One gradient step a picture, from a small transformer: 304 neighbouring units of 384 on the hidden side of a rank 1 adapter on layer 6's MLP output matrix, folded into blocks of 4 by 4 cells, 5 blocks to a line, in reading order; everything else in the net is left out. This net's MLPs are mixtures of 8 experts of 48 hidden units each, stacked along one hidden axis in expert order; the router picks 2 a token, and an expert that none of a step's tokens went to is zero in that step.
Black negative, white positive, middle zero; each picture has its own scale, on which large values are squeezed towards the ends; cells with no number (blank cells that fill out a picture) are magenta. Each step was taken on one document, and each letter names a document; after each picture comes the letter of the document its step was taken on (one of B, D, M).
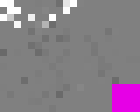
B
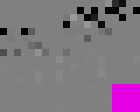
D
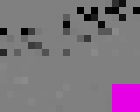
D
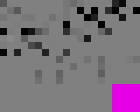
D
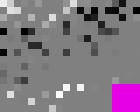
D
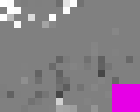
B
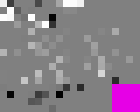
B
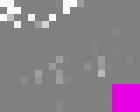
B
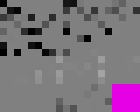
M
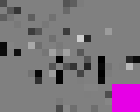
M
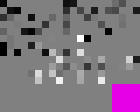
M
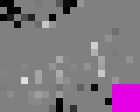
B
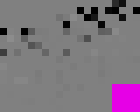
D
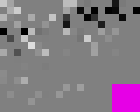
D
